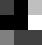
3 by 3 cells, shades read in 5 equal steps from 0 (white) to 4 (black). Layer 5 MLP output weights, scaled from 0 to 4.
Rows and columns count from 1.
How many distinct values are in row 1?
3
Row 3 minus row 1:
-1 -1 2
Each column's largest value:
4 4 3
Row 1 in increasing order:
1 3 4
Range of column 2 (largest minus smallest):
1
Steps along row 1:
up down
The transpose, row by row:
3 4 2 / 4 4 3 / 1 0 3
